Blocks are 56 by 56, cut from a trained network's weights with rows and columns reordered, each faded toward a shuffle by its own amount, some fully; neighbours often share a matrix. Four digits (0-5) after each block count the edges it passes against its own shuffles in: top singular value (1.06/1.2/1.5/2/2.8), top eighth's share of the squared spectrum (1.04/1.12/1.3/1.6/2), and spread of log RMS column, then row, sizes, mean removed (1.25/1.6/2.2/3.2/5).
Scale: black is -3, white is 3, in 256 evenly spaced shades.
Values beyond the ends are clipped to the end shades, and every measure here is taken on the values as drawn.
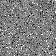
0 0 0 0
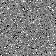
0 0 0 0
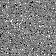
0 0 0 0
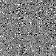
2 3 2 2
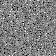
0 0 0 0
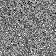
0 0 0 0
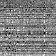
4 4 2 2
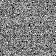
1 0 0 0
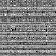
4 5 2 3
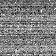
4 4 1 1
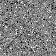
0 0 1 0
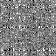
3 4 1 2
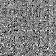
3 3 1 1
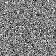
0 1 0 0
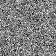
0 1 0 0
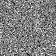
0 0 0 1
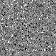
1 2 0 1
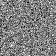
0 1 0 0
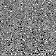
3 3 1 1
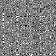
3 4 2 2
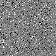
2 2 1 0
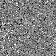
1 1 0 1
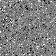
1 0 0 1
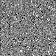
1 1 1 0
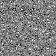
2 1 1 0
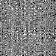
3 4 1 3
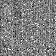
2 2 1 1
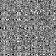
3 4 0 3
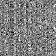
3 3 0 2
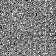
2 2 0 1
